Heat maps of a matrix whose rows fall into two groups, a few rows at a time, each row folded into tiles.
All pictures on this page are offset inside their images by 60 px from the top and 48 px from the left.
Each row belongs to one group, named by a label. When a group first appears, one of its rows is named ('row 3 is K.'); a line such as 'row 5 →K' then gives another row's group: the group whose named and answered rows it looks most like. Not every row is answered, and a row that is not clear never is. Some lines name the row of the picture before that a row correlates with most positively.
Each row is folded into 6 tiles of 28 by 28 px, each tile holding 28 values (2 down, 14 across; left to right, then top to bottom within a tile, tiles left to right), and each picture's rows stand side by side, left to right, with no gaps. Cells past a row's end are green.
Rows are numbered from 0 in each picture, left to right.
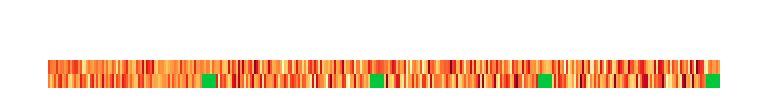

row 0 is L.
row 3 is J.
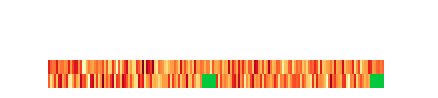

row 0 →L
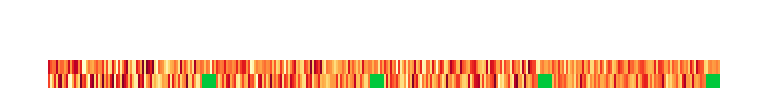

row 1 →L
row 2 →J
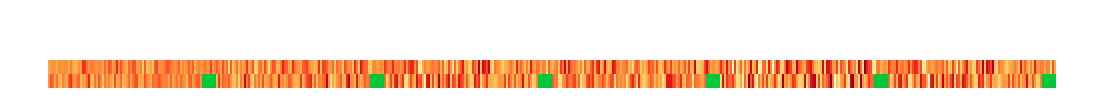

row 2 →L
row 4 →J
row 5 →L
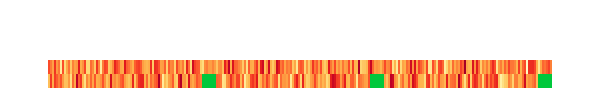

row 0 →J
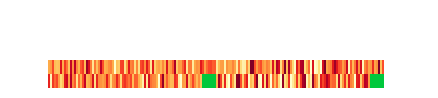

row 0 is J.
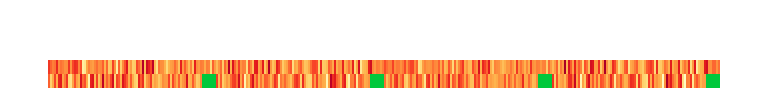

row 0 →L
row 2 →L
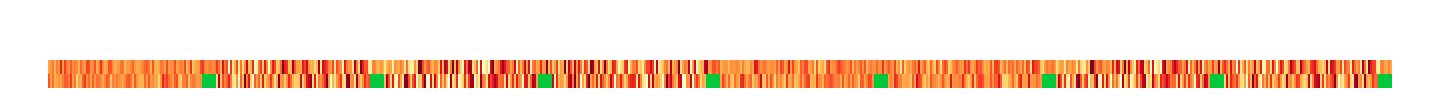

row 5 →J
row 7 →J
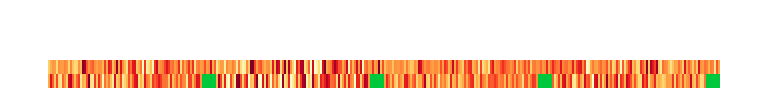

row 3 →L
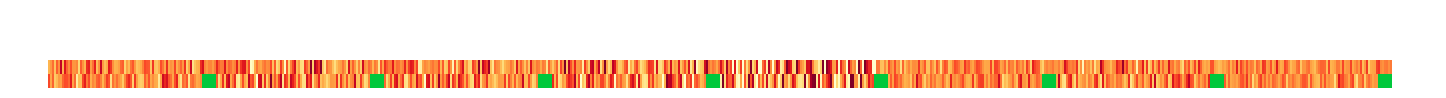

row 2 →L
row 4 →J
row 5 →J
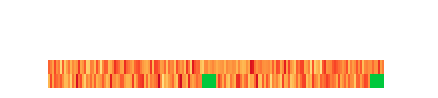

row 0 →J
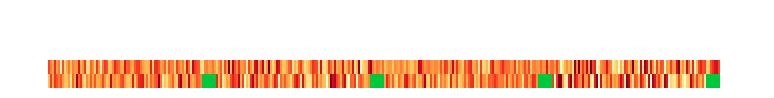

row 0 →J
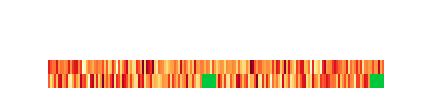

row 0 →L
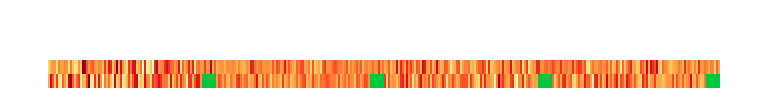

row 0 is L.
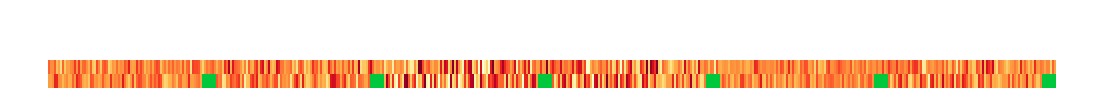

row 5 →L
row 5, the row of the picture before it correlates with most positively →3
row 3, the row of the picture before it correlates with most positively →3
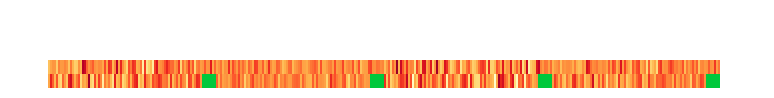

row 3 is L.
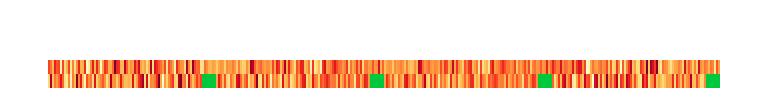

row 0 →J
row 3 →L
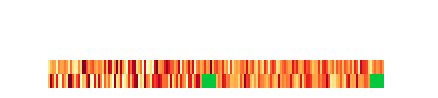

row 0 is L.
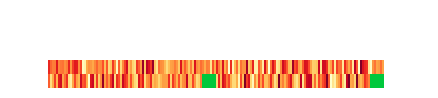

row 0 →L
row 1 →J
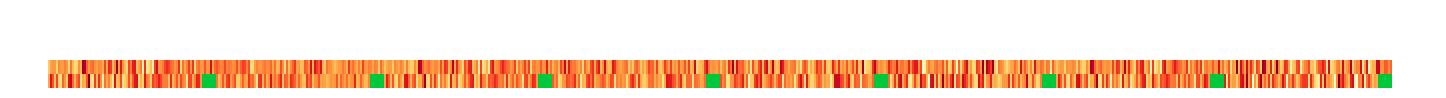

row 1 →L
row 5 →L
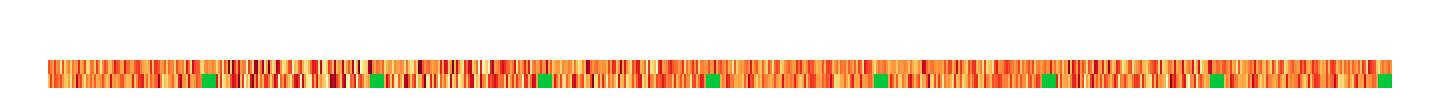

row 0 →J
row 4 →J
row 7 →J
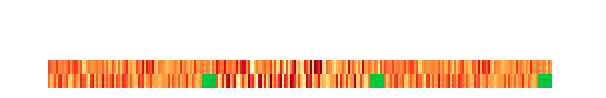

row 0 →L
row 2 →L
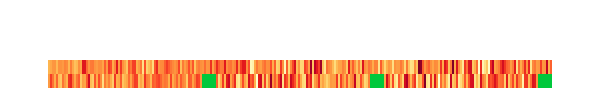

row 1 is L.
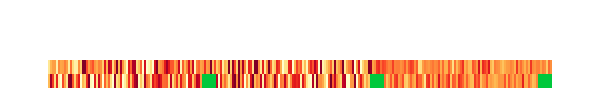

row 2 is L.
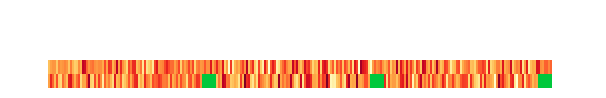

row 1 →J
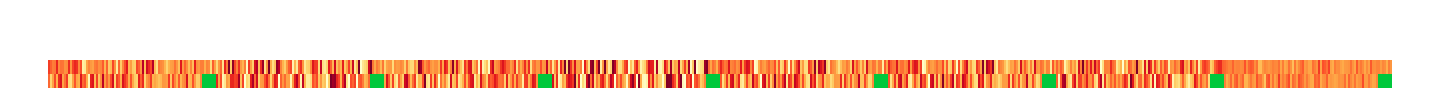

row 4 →L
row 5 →L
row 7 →L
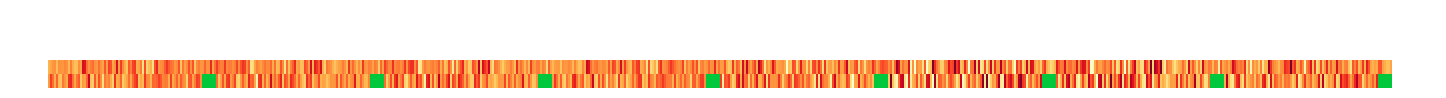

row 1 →L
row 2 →L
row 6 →L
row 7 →J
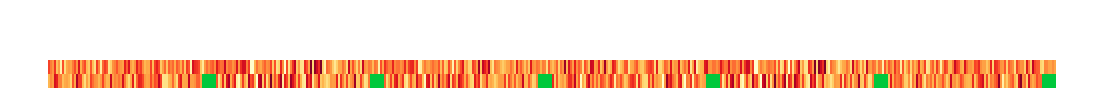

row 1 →L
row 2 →L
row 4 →L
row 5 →J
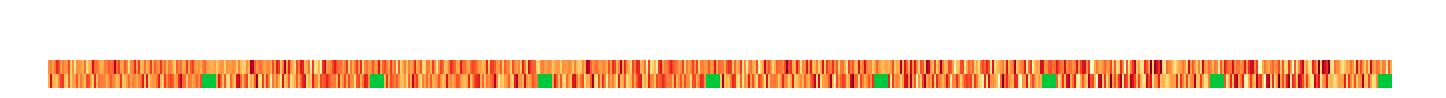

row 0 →J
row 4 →J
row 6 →L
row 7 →L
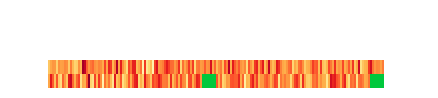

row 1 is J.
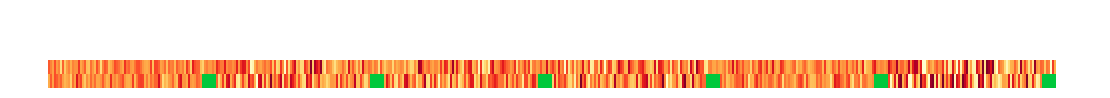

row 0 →J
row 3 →J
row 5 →L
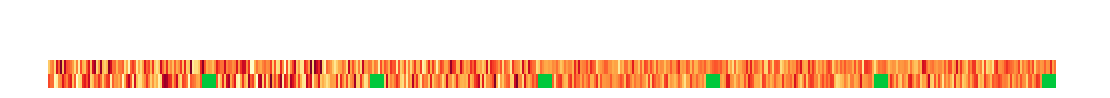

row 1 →L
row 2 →J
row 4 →J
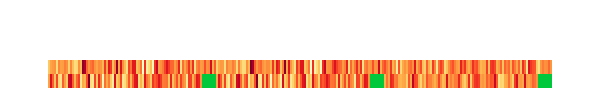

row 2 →J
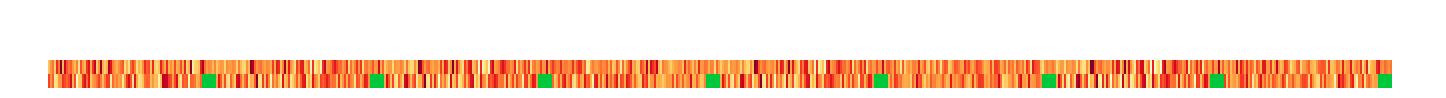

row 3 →L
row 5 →J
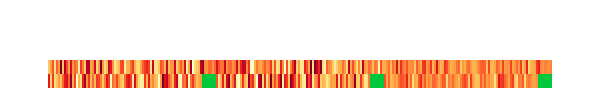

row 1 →L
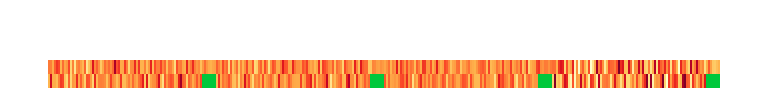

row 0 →J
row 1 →J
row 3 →J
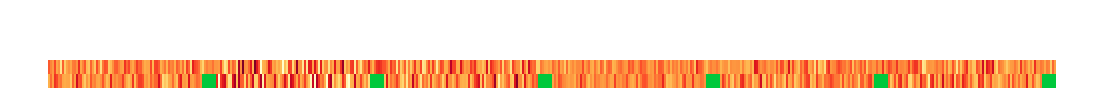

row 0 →J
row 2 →J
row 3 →J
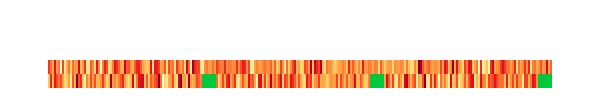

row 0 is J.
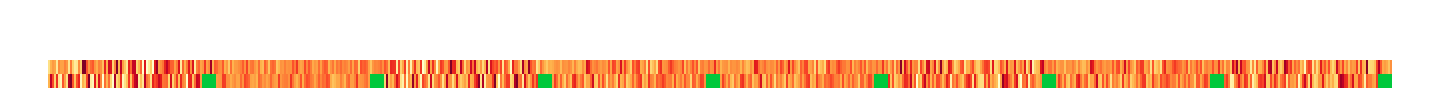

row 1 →J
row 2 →J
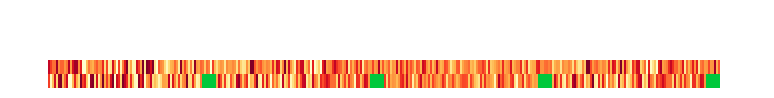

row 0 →L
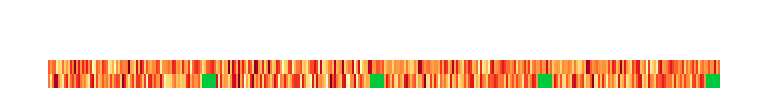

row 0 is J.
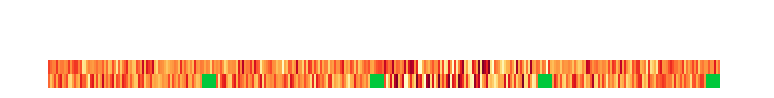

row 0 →L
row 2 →L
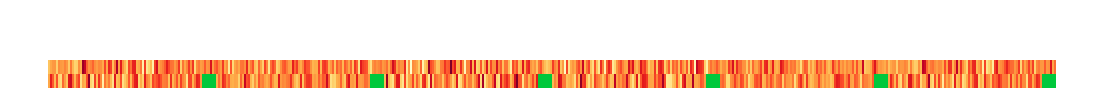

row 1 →J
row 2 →J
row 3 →J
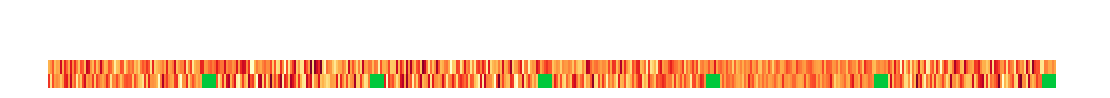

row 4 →J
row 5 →J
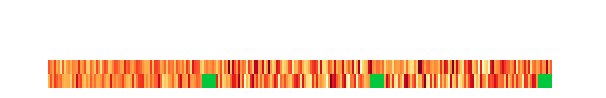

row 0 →J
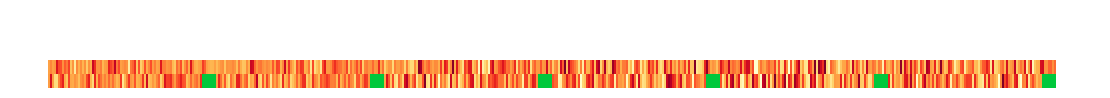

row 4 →L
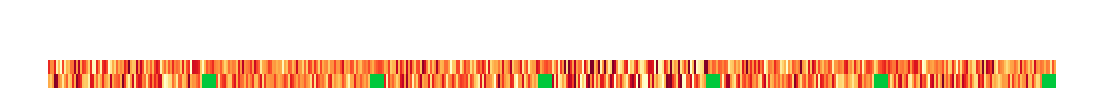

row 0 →J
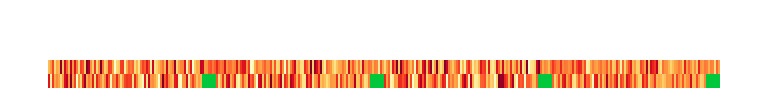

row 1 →L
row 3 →L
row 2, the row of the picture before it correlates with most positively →3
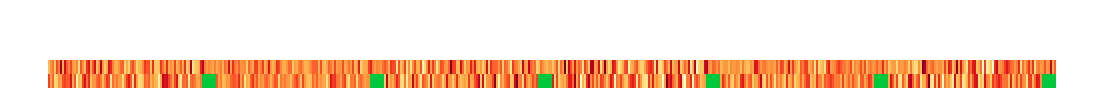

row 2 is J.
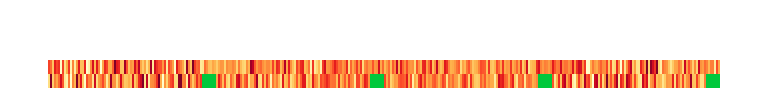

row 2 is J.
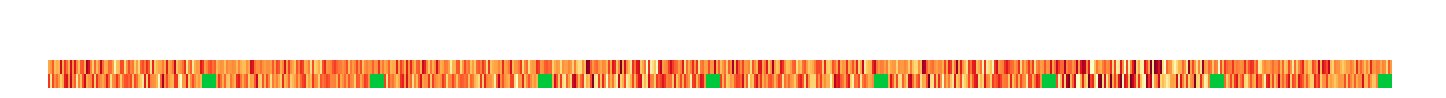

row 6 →L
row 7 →L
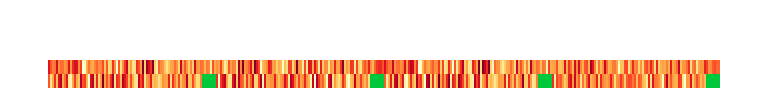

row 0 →L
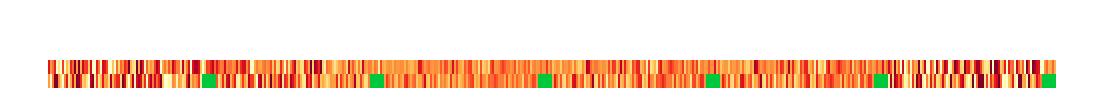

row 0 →J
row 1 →L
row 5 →J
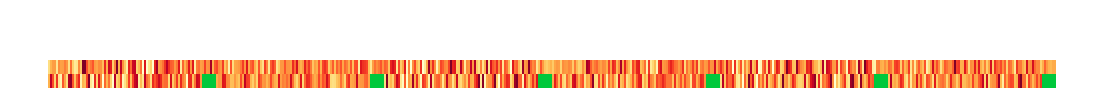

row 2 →J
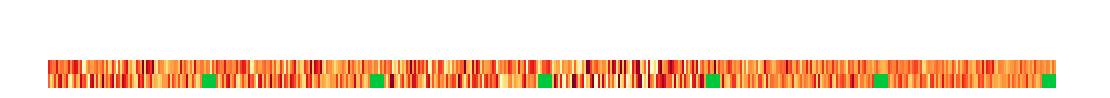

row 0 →L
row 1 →L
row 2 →J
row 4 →J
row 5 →L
